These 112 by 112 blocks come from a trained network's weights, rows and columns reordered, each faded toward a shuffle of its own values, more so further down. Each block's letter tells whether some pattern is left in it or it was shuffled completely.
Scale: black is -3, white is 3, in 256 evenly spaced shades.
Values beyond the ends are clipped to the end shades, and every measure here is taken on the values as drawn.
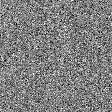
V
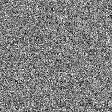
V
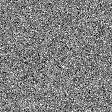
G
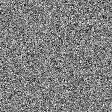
G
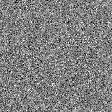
V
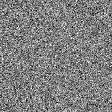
V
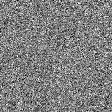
V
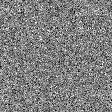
V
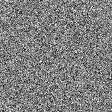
G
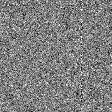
V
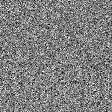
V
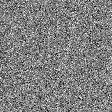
G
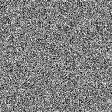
V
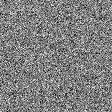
G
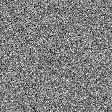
G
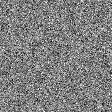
G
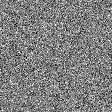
G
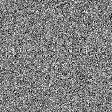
V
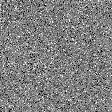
G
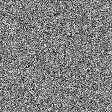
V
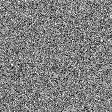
G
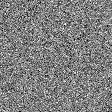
G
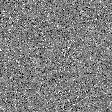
G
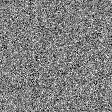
G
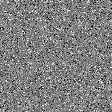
V
